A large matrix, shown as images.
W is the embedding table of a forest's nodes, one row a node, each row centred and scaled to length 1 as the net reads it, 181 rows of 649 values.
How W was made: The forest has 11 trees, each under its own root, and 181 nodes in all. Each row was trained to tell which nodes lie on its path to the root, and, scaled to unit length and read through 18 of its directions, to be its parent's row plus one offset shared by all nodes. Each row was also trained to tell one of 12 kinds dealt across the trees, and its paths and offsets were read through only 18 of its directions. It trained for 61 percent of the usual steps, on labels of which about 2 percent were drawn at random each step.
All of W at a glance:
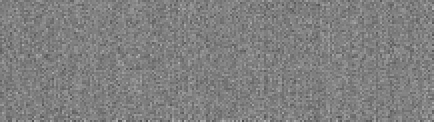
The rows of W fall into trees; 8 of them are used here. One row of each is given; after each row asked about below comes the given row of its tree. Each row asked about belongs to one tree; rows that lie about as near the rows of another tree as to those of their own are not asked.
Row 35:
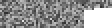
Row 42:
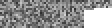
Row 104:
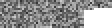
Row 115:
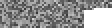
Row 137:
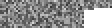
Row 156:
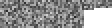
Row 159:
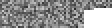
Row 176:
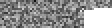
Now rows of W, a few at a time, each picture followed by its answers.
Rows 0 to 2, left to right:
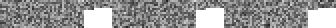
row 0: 156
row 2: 104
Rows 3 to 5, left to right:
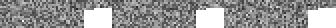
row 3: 159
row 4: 137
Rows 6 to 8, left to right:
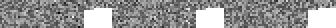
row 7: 156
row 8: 137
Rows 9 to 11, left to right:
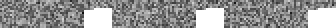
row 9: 159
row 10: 176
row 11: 104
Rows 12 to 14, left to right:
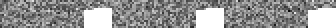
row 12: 156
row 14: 42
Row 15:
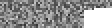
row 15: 35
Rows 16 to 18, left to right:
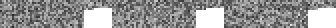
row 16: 115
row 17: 176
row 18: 156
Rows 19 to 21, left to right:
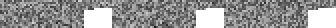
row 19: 159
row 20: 156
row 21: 176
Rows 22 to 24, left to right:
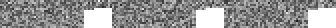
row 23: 156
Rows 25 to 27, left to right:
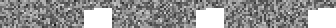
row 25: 137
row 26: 35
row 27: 104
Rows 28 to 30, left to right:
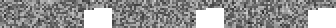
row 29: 156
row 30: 35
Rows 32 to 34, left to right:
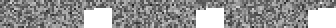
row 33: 35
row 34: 159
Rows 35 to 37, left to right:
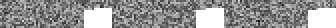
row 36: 156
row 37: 42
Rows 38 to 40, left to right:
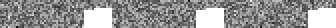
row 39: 176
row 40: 137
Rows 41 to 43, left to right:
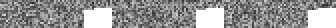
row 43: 115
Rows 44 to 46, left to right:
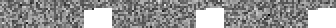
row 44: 35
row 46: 176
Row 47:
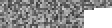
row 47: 35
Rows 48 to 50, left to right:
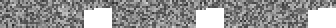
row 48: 137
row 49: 137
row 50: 176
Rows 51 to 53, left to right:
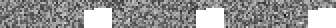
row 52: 137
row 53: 137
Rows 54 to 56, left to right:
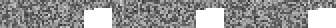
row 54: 159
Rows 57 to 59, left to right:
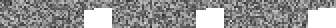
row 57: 35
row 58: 159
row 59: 156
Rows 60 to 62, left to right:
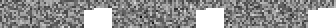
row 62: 156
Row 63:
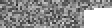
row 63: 137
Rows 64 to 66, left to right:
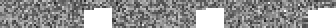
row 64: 159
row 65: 137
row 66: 156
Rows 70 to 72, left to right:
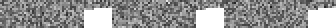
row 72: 35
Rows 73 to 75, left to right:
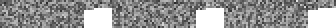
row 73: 176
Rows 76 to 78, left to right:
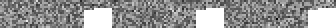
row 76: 35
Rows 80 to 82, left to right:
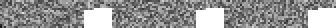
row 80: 104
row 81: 156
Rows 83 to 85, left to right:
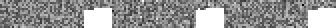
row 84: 115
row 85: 42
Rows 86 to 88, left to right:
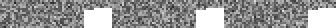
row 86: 104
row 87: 156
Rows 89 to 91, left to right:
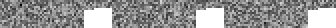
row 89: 176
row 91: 137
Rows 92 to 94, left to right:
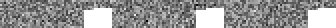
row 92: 156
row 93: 156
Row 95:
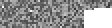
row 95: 176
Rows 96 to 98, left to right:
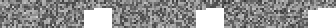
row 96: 137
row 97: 176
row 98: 176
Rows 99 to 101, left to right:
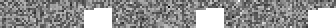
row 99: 104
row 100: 137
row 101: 176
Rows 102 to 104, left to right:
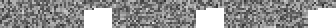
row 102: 35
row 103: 35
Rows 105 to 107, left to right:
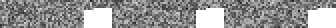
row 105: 115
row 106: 137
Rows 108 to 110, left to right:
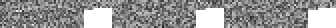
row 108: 159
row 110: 137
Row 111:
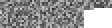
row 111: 104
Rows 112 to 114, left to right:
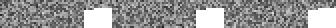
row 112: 176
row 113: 159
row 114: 176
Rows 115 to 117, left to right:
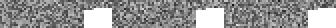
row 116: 137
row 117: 156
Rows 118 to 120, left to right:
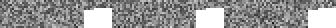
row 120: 159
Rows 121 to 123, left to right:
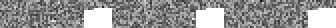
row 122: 137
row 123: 156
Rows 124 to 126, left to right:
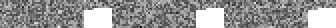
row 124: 115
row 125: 137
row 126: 35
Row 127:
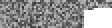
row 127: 176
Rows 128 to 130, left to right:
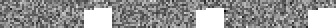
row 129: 156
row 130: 176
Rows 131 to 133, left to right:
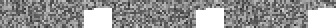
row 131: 115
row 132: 115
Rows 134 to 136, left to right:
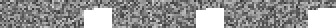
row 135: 176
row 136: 42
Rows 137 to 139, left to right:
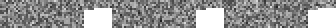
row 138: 176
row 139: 137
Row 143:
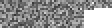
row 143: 35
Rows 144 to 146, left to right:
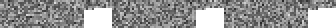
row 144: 35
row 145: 137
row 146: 137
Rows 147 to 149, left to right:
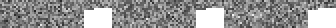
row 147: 35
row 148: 115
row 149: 35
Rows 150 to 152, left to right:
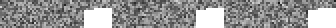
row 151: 104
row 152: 159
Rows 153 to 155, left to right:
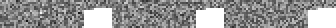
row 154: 35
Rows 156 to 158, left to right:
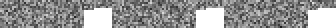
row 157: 156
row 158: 156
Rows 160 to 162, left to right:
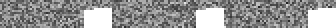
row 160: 156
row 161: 156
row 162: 137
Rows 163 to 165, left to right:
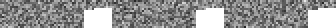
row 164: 176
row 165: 176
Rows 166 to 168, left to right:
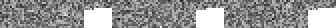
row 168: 159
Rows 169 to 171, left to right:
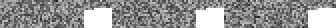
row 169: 104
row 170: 156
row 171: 156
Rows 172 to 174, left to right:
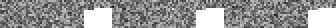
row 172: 137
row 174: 176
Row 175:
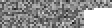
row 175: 115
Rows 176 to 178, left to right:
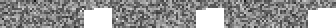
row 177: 137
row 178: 176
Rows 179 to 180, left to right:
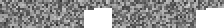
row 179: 176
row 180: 176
